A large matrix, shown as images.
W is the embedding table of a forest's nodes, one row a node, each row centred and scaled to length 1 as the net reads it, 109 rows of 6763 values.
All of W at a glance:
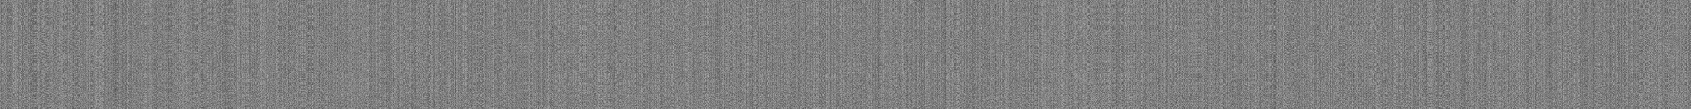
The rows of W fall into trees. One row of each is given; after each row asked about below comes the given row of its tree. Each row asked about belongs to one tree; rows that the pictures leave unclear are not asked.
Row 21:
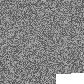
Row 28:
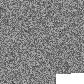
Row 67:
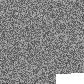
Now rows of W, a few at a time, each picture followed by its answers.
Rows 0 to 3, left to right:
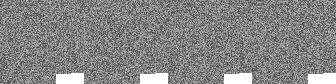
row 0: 21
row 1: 67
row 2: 21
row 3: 21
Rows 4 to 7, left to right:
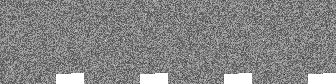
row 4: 21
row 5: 28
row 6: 28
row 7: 28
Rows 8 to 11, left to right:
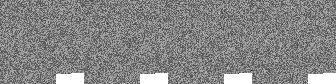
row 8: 21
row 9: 21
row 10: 21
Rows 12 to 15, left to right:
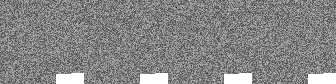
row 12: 21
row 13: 28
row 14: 28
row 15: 21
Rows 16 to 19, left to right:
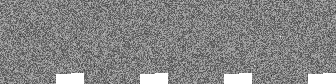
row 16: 67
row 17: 21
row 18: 21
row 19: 28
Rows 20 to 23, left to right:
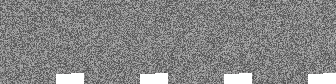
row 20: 28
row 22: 21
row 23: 21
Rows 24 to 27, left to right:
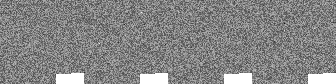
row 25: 28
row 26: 28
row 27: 28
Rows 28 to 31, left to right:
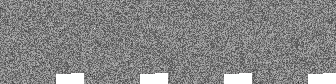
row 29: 28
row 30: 21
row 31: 21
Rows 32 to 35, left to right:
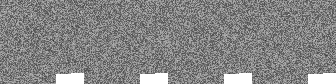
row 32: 67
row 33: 21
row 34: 67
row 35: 28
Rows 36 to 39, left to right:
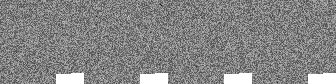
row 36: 21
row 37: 67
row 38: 21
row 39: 28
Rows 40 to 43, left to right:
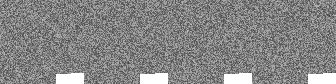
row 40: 67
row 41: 28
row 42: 67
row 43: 28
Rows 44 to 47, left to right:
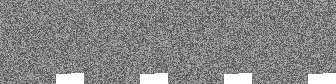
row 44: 67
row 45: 21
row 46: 28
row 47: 28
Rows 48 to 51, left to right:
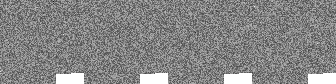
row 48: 28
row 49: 67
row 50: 28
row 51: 28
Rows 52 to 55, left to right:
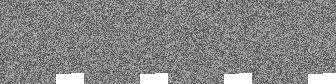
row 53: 28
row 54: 67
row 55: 21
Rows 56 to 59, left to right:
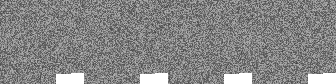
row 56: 21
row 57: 67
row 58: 21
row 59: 28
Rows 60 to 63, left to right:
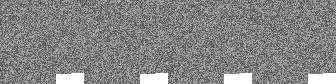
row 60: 21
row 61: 21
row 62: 21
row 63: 28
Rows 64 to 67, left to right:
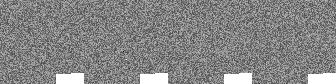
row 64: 28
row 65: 28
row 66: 21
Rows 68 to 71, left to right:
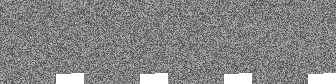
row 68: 28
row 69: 28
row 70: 28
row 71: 21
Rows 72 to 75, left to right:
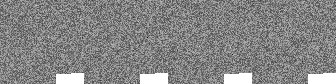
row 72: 28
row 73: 21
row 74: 21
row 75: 21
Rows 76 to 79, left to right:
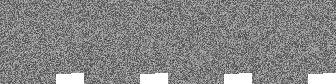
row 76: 21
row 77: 21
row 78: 28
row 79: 21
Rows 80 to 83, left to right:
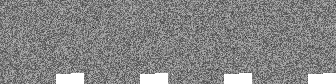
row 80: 21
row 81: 21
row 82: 28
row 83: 28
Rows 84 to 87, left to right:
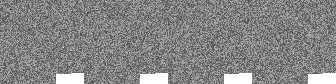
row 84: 28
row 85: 21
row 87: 67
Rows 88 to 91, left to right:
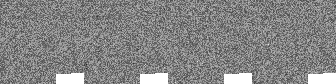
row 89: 21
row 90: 28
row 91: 21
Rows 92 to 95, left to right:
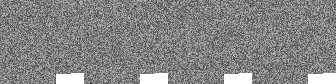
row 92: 28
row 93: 67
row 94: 21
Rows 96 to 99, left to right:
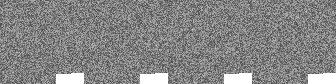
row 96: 21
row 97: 67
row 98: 21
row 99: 67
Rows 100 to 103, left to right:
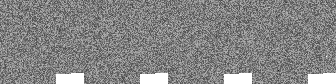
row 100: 28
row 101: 21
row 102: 21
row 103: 67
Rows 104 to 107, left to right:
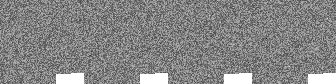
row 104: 21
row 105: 28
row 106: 67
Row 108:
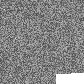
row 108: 21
